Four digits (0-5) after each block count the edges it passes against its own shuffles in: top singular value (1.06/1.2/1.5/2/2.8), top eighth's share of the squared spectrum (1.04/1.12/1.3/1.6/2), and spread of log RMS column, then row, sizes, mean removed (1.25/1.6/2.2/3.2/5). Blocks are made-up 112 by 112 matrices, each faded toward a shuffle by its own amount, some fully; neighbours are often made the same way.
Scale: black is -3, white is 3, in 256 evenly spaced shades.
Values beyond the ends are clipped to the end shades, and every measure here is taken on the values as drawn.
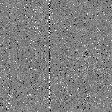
4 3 2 0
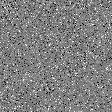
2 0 0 0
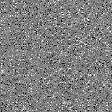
4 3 2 2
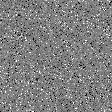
2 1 0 0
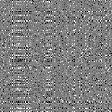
5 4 3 3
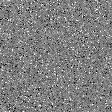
1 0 0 0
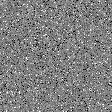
1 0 0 0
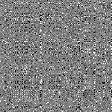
4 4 3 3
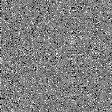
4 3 2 1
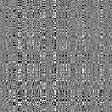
5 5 4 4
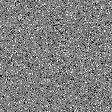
2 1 0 0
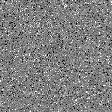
3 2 1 0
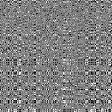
5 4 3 4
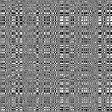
5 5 5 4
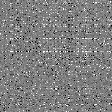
4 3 2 2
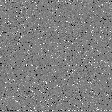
3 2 0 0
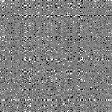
5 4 3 3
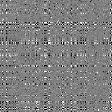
5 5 4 4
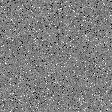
0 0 0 0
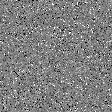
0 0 0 0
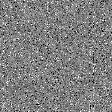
1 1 2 0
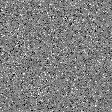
0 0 0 0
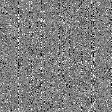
2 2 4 0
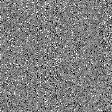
1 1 3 0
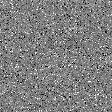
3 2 0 1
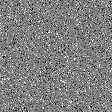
0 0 0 0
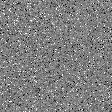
0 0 0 0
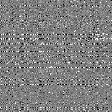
5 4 2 4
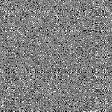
4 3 2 3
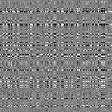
5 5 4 5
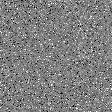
1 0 0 0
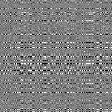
5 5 3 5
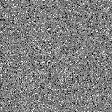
3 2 1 1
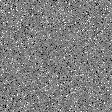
0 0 0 0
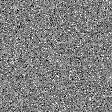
2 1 0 0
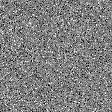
2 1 0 0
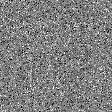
2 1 0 0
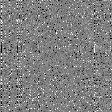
4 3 2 1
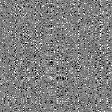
4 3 3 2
